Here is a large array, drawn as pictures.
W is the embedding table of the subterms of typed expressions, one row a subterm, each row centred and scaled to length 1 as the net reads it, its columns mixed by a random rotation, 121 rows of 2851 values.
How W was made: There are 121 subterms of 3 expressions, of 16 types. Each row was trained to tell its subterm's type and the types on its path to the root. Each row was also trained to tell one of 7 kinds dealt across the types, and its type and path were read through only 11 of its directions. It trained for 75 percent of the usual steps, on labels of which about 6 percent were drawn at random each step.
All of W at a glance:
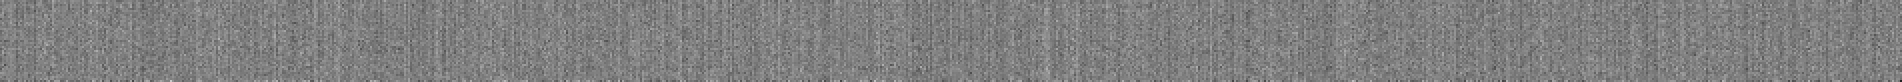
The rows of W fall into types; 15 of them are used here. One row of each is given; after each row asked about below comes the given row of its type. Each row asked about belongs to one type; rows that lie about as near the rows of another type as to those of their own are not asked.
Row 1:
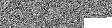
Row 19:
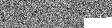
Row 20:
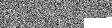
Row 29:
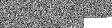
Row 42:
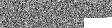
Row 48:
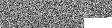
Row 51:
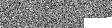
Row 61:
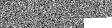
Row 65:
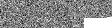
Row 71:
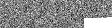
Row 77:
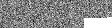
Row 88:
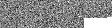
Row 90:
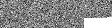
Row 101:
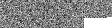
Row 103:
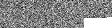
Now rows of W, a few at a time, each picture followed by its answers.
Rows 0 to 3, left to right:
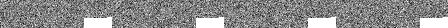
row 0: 29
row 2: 103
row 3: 103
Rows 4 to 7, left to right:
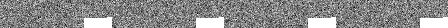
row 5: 1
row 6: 19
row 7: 88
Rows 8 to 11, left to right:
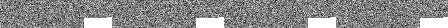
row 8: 88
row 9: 88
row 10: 51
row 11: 77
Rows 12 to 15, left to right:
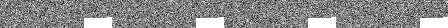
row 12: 1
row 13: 103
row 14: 42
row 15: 103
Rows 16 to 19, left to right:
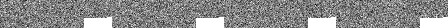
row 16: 29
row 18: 42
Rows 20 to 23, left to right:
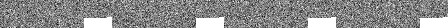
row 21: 71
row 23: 20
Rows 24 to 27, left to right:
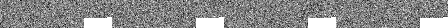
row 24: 77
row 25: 51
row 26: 77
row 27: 88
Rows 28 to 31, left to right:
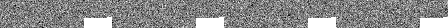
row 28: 61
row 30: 65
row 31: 101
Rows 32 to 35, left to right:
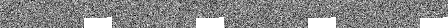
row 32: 51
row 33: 29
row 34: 71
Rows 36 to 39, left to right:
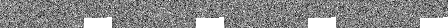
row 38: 71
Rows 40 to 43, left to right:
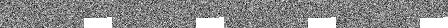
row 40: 61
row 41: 42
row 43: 90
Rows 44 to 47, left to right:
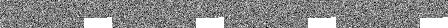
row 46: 61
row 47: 48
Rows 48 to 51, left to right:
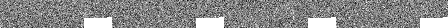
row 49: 51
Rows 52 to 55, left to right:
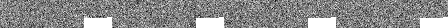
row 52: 101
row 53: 88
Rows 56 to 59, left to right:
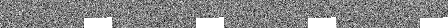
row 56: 48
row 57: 88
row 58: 101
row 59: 48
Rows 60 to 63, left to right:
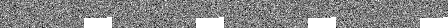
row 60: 61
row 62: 29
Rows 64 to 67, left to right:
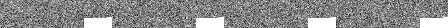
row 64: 71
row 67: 90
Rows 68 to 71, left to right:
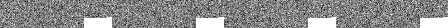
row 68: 101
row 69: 20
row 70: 19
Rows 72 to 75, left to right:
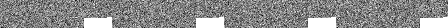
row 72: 48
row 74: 71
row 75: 90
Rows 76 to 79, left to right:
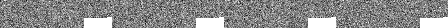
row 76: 29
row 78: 29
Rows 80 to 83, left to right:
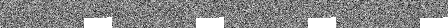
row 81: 65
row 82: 42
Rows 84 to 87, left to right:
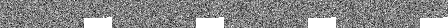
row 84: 51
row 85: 77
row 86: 19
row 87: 19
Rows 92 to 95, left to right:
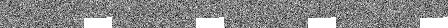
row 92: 61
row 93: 65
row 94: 48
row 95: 90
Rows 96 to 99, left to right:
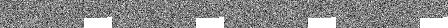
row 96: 42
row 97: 77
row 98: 19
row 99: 61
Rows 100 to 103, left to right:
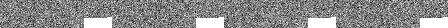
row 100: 101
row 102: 29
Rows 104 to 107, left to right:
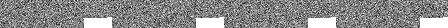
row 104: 88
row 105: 88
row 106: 103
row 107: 77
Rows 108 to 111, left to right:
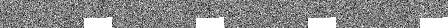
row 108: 51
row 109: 19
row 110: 48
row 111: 51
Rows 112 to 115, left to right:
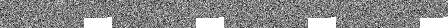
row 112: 42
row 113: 48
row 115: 61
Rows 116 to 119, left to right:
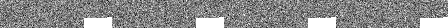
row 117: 51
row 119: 19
